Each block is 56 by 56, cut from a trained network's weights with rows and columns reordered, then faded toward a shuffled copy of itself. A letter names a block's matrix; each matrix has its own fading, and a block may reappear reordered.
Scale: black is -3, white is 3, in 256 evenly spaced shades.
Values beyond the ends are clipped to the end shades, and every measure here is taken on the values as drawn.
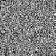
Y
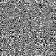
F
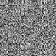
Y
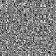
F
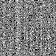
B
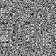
Y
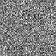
Y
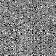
B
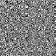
F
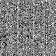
B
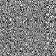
F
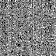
B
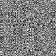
Y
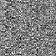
F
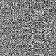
Y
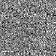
F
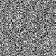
Y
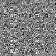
F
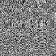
Y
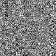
F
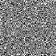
F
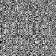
Y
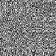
Y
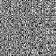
Y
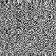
Y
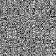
Y
